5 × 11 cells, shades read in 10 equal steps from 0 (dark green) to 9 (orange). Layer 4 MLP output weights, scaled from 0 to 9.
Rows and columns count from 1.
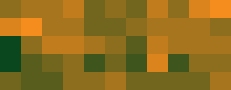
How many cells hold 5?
12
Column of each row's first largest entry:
11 2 3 8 6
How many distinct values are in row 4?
6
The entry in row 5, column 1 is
4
